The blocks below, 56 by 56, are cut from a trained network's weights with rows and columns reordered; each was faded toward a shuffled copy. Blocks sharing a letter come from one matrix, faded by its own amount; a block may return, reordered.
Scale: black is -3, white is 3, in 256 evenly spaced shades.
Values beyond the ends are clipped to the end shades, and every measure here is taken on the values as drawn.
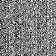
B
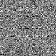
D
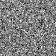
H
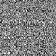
D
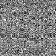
D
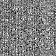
B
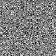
D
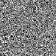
D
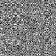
D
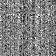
B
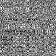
D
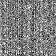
B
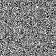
H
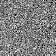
H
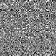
D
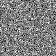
H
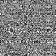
D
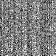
B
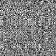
D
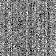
B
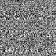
D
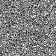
H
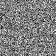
H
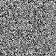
H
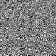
D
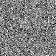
H
